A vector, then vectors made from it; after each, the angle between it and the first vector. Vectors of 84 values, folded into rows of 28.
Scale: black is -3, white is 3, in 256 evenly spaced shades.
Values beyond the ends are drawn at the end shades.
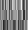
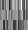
nearly parallel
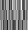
nearly parallel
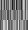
nearly opposite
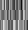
nearly opposite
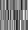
partly opposed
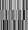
nearly parallel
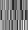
partly opposed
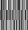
orthogonal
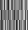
partly opposed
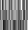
nearly parallel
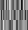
partly opposed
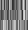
nearly opposite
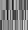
partly opposed
